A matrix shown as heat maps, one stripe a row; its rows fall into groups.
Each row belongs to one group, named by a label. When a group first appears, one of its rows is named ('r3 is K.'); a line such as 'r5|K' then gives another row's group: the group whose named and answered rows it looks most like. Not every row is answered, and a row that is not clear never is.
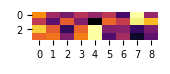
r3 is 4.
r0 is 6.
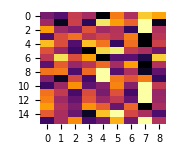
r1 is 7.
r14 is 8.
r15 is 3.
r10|3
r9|7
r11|6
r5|8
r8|4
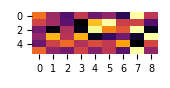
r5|6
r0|6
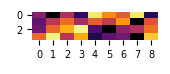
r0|7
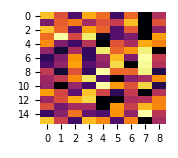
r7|3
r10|7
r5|7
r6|3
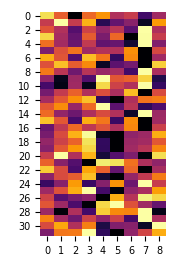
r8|6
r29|6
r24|3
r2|6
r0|4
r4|6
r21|8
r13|4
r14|6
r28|7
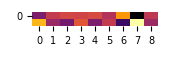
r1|6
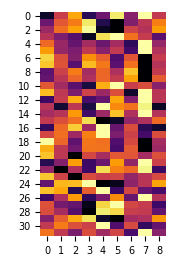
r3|8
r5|6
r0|3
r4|6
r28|8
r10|8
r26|3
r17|4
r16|4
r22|7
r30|4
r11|6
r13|7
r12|3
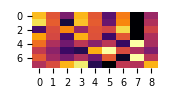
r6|6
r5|8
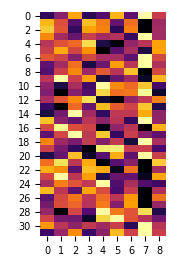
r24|4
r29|8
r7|3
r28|7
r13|7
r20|3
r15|6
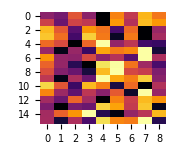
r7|8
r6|6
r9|7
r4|4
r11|6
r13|7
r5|7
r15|7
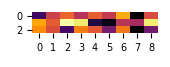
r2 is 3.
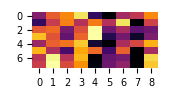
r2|4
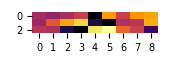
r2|8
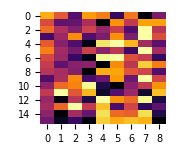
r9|3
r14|7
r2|6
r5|6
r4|8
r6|8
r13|4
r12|7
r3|3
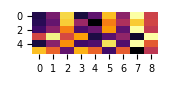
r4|3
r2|3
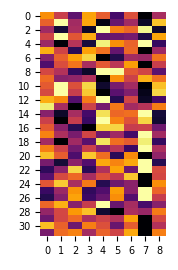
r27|4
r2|7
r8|8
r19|6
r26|3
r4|7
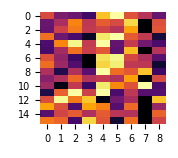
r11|4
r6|8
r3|8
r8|7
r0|8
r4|4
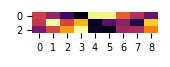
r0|8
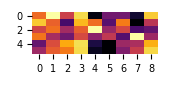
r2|4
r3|6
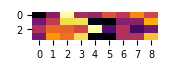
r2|4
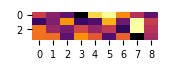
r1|3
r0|8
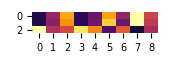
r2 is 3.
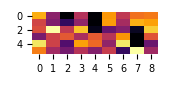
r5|6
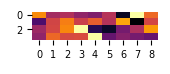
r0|6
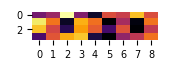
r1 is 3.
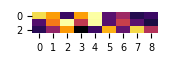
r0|4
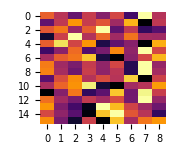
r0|6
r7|6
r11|3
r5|3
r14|8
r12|6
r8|6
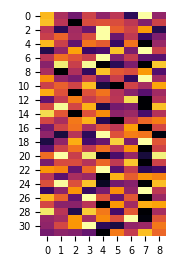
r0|6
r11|4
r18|3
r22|4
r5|3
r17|7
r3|4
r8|7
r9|6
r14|4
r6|4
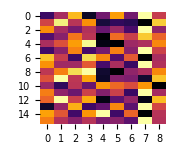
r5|3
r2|6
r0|3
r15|6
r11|6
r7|6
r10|7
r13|3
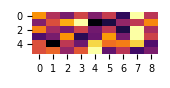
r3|3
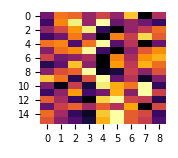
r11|3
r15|8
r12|8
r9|4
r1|4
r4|4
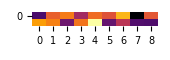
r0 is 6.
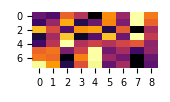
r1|3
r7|4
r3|3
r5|4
